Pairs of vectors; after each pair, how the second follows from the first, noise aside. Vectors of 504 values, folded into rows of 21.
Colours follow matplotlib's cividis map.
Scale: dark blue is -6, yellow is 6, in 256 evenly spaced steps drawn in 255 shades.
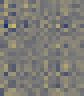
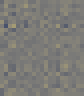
shrunk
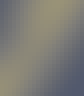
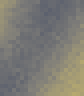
negated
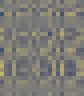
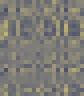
wrapped around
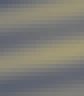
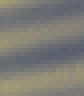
negated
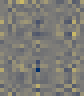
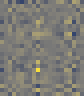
negated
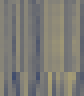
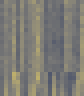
negated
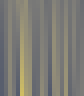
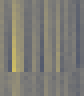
wrapped around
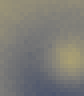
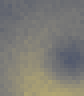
negated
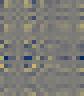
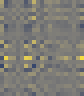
negated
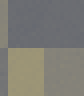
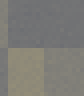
shrunk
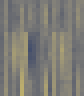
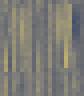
wrapped around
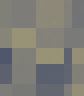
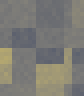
negated
